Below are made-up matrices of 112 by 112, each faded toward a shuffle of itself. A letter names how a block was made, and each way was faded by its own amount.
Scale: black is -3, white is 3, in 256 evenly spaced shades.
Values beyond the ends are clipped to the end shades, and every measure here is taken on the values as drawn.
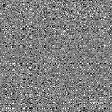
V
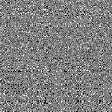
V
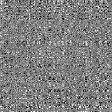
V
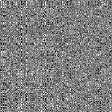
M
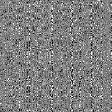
M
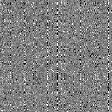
M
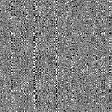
M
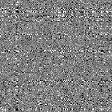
V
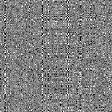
M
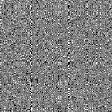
M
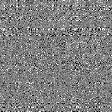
V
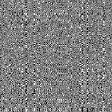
M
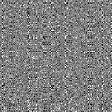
M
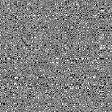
V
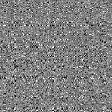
V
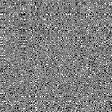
V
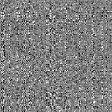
M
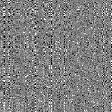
M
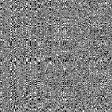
M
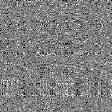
V
